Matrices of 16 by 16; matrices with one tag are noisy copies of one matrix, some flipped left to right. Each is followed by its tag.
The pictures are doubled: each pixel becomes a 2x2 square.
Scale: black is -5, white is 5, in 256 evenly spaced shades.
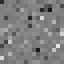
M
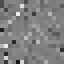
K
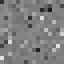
M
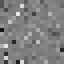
K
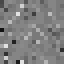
K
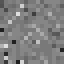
K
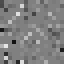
K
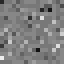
M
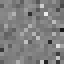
K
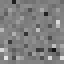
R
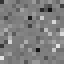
M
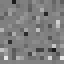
R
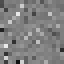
K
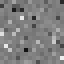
M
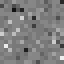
M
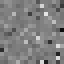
K
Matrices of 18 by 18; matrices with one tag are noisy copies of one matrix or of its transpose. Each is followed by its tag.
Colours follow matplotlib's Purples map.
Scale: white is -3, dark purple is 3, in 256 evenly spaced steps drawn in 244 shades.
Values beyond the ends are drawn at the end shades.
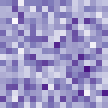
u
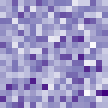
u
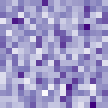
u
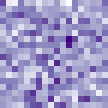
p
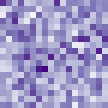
p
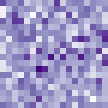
p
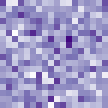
p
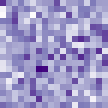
p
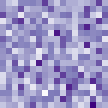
u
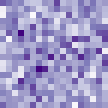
p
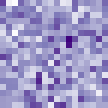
p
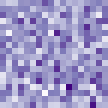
u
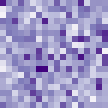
p
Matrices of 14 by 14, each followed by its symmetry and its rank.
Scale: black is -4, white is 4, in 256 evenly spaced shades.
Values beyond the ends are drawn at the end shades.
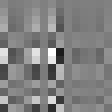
neither, rank one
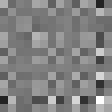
symmetric, rank two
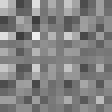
symmetric, rank two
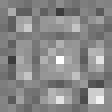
symmetric, rank three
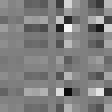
neither, rank one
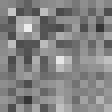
symmetric, rank two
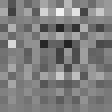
neither, rank two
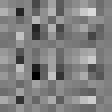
neither, rank two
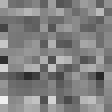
neither, rank two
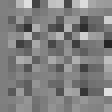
neither, rank two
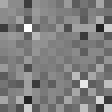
symmetric, rank three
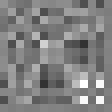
symmetric, rank two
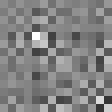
symmetric, rank three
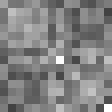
symmetric, rank three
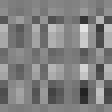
neither, rank one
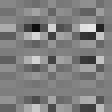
neither, rank one
